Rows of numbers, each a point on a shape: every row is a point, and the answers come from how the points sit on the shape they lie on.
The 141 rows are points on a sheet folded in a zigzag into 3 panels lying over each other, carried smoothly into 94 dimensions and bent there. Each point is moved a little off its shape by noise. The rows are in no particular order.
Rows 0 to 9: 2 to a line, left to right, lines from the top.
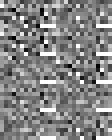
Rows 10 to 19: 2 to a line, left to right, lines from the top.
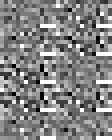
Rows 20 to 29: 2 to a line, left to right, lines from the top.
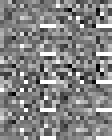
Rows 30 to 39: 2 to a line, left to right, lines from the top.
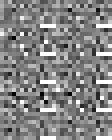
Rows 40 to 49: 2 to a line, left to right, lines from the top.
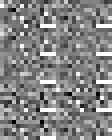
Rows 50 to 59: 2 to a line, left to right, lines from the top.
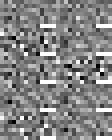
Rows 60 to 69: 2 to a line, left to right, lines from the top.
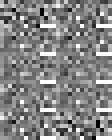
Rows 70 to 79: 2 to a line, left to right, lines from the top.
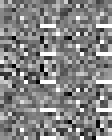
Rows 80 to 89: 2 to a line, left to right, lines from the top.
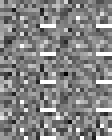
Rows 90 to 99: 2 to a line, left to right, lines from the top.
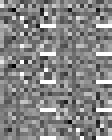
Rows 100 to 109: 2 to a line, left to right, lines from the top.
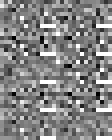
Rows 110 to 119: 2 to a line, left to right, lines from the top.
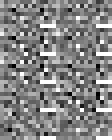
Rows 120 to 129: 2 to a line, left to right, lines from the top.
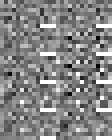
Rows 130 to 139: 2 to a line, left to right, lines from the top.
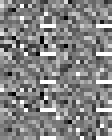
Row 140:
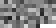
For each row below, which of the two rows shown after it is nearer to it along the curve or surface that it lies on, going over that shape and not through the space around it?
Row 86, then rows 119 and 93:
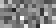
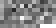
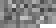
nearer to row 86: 119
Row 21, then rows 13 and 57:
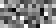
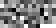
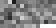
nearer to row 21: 13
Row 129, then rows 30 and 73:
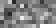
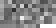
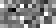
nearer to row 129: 30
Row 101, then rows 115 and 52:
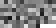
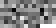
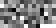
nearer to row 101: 115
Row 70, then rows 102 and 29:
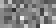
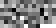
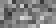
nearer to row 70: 29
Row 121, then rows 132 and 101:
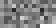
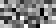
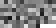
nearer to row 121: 101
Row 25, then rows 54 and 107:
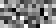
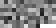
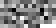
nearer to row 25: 107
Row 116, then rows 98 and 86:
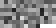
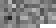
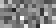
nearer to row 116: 98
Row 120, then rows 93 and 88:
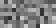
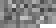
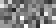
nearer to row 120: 93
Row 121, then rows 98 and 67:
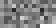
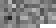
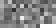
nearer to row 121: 98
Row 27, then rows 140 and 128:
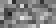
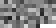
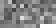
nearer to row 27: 128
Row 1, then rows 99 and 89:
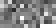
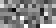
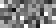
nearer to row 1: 89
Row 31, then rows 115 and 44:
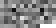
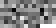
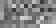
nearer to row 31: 115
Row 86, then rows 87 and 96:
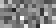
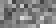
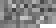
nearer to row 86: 87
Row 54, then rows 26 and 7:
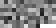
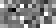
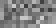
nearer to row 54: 7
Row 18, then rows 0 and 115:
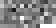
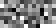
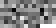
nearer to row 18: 0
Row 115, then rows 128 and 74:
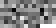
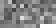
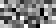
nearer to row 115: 74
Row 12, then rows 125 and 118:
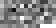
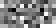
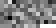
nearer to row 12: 125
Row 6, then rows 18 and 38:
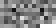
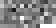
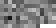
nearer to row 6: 38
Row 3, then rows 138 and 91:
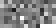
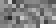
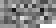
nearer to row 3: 138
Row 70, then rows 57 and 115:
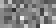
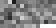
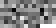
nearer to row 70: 57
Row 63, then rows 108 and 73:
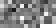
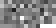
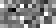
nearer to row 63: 73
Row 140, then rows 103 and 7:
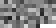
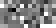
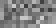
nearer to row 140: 7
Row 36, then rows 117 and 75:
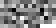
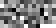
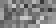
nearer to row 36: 117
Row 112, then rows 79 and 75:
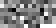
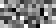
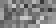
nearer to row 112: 79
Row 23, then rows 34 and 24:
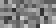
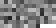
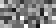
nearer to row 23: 34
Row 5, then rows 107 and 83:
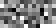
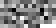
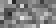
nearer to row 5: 107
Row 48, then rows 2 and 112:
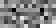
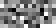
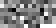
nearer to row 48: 2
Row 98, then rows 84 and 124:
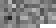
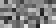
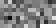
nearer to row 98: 84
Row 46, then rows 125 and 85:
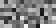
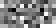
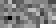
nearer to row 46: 85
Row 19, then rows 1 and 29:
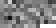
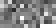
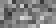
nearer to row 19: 29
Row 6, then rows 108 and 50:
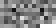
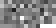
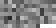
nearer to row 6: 50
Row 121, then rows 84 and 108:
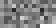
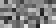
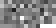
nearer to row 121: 84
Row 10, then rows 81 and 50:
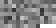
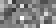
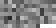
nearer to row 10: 50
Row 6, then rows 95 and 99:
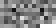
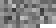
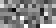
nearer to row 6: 95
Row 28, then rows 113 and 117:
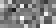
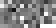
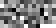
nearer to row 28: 113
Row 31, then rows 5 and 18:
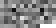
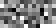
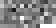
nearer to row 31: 5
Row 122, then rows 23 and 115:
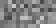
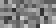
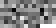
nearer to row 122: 23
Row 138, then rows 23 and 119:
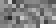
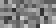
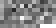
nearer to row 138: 119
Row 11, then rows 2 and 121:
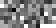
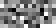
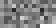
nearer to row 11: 2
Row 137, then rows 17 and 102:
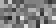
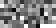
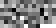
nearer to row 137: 17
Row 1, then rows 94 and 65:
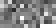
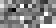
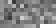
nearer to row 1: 94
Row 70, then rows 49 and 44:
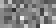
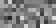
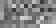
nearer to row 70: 49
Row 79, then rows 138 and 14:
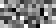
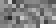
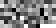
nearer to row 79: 14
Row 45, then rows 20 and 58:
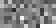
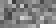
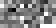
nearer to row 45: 20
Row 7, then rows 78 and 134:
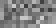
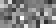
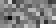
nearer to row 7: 134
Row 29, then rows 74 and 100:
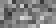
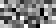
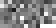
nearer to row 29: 100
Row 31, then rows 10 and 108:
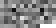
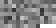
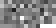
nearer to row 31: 10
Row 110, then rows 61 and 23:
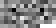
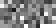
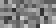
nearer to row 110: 23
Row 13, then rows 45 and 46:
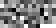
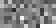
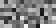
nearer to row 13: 46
